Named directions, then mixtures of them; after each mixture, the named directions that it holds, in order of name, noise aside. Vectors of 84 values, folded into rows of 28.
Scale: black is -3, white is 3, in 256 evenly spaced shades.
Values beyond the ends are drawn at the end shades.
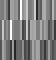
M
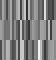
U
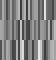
U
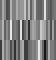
M, U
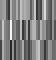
M, U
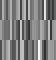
U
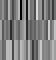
M, U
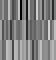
M, U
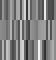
U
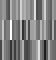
M, U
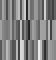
U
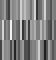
M, U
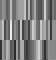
M, U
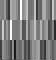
M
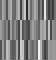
U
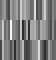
M, U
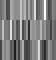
M, U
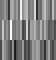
M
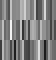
M, U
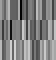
M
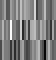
M, U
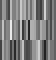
M, U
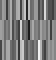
U
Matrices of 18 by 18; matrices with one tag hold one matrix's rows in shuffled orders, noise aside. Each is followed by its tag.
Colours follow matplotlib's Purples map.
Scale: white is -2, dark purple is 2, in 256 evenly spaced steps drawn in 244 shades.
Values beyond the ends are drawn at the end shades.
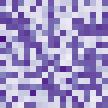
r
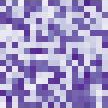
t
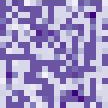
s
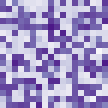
r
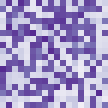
s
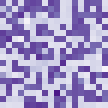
t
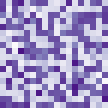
t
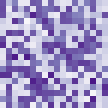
s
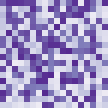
s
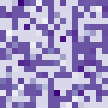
r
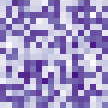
t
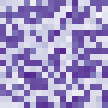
t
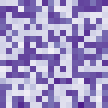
r
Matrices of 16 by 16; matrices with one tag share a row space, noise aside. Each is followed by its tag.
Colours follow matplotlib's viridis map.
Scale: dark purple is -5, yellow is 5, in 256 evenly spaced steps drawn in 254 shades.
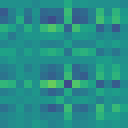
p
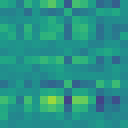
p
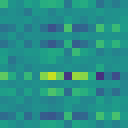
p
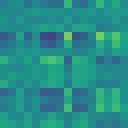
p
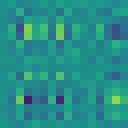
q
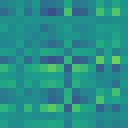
p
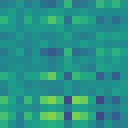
p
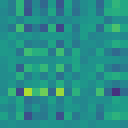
q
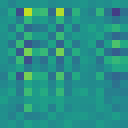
q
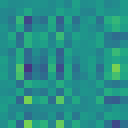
q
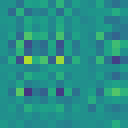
q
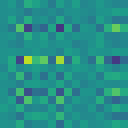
q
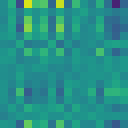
q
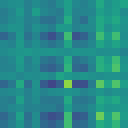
p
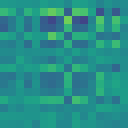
p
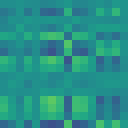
p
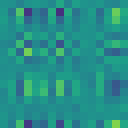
q
